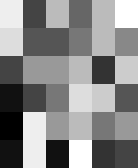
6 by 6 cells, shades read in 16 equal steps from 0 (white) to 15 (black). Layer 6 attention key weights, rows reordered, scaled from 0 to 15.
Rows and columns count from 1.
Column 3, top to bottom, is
4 10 6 8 6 14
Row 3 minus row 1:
10 -5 2 -5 8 3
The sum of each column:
57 40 48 27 43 37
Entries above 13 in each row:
0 0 0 1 1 2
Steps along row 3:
down same down up down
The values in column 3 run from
4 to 14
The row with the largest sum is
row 6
